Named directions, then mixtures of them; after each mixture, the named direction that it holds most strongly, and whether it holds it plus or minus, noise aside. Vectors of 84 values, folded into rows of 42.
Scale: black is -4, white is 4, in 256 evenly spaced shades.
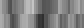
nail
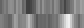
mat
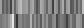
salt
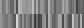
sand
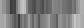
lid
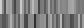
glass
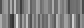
salt, minus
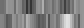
mat, plus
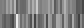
sand, plus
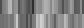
nail, minus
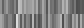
sand, plus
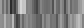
lid, plus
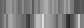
nail, minus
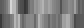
lid, minus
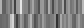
salt, plus
